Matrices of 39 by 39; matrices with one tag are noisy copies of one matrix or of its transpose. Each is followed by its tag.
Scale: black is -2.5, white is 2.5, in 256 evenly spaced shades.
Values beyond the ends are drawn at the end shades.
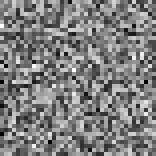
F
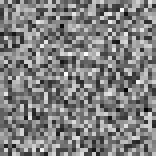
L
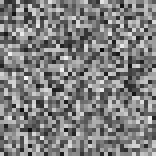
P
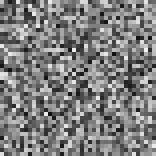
P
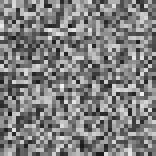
F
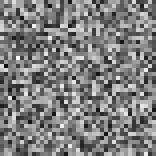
F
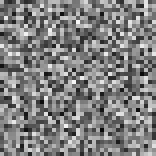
P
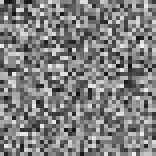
P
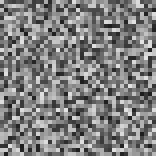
L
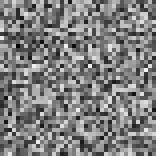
F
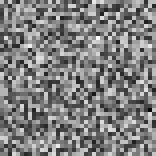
L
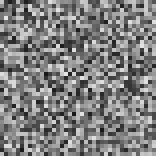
P
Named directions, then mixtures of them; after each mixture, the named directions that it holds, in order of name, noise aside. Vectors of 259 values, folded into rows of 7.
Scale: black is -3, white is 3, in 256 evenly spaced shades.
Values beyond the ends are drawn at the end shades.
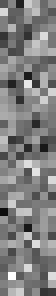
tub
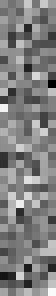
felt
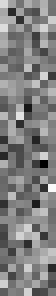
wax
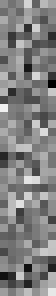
felt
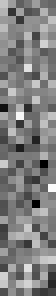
felt, wax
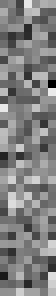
felt, tub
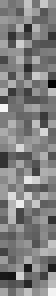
felt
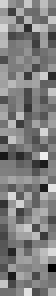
felt, wax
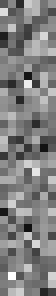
tub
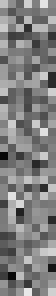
felt, wax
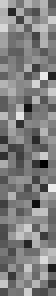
wax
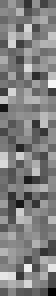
felt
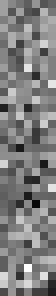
felt, wax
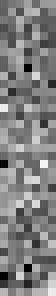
felt, wax
